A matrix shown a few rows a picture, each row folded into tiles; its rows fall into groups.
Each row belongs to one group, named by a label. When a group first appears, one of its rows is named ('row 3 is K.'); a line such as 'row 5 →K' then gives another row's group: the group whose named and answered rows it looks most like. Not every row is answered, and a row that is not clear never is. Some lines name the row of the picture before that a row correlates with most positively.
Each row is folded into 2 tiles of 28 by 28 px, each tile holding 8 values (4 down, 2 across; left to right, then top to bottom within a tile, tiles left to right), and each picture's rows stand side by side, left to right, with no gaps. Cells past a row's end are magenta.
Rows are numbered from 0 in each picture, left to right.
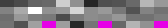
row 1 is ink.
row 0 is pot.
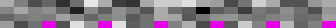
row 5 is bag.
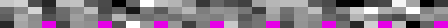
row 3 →ink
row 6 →pot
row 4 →bag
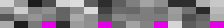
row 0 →ink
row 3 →bag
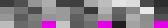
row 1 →bag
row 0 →bag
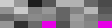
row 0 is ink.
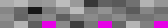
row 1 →ink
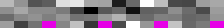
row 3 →bag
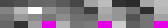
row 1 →bag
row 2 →bag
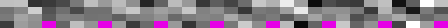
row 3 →ink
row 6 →bag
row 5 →ink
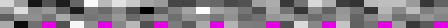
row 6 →bag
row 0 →ink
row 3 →pot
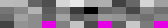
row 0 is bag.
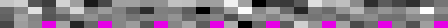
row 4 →ink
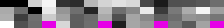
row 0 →bag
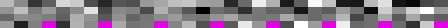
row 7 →pot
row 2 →bag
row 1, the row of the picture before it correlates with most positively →2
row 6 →bag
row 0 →ink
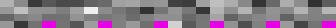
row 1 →pot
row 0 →ink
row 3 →bag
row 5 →ink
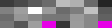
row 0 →pot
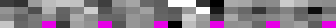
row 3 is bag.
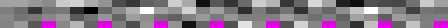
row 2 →pot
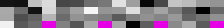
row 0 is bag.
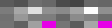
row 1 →pot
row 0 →pot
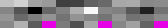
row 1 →pot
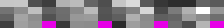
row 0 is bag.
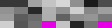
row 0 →bag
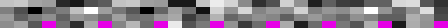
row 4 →ink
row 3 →bag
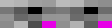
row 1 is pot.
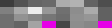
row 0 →pot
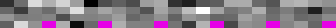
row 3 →pot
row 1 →ink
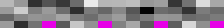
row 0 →ink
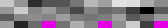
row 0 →ink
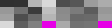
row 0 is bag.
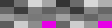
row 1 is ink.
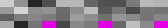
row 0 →ink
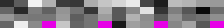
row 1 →bag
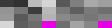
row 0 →bag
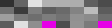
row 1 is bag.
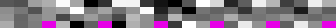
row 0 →bag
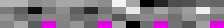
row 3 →pot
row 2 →ink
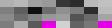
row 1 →bag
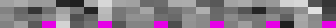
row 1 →bag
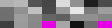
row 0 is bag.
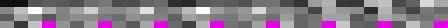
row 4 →pot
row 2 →pot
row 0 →pot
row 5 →bag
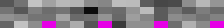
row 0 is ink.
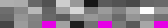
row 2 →pot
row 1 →ink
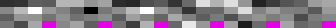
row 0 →pot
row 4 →ink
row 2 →pot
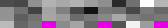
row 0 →bag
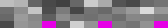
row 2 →pot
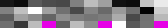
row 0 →pot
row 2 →bag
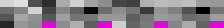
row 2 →bag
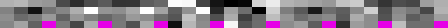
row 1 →pot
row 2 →pot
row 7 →bag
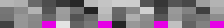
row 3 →bag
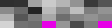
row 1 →ink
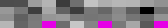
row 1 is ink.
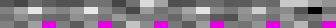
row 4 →pot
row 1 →pot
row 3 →pot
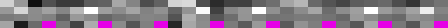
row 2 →ink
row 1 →pot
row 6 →pot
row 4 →pot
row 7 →pot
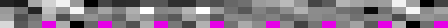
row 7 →ink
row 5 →ink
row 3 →pot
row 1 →ink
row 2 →pot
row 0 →bag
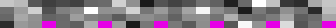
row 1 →pot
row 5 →bag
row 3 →pot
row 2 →ink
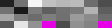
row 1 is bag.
